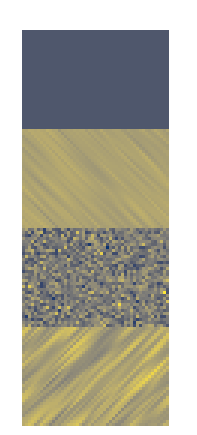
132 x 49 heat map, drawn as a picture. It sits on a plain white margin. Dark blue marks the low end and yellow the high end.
It is made of 4 by 1 panels. Panel 1,1: low, flat. Panel 2,1: high, slanting down to the right, faint in contrast. Panel 3,1: middling, fine-grained, strong in contrast. Panel 4,1: high, slanting up to the right.
